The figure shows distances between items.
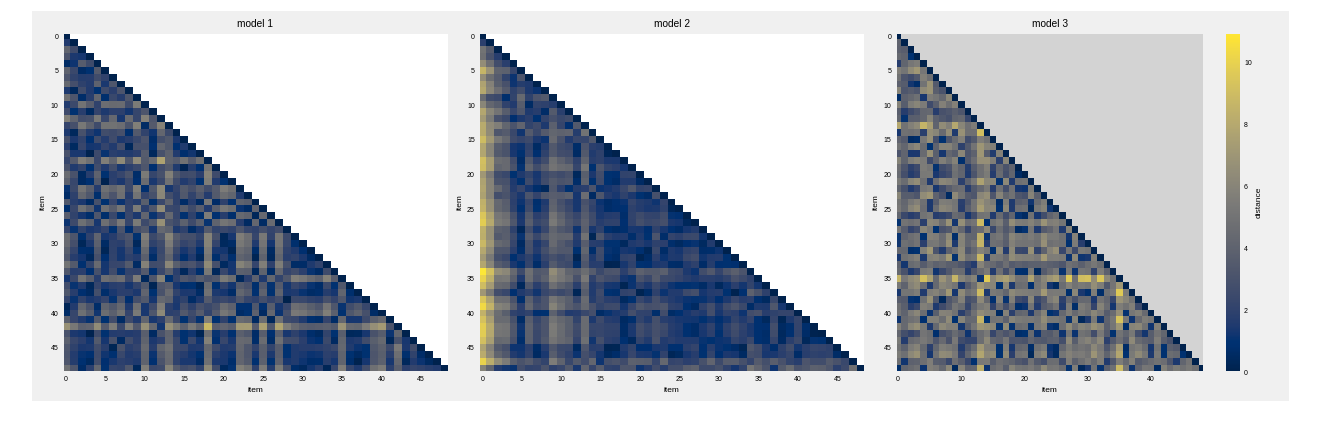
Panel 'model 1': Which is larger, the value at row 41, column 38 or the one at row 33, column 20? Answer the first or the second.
the first
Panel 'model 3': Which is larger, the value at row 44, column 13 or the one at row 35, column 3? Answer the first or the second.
the second
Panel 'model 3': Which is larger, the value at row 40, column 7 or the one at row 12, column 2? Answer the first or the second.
the first
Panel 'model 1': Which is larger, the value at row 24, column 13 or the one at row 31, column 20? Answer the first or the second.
the first
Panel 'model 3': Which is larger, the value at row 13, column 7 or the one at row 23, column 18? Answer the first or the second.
the first
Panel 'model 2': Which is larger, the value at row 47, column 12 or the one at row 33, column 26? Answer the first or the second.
the first
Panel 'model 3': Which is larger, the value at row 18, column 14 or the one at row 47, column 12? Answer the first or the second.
the first
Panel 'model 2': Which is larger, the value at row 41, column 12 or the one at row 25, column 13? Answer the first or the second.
the second
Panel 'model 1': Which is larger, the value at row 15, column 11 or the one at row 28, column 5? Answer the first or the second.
the second
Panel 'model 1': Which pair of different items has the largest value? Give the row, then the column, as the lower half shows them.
42, 18
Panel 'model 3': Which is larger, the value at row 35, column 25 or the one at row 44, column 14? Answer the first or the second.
the first
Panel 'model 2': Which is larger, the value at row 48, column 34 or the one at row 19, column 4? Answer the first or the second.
the first
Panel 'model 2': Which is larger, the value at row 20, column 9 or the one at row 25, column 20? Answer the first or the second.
the first
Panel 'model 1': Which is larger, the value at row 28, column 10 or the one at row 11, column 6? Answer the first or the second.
the first
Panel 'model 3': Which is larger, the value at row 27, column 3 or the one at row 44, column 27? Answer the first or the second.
the second
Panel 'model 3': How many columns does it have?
49
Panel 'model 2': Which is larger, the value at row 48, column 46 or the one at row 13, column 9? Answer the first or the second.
the second
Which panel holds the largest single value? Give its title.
model 2
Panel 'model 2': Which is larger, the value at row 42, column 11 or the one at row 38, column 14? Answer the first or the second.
the first
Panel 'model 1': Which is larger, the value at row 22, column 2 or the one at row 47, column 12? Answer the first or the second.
the first
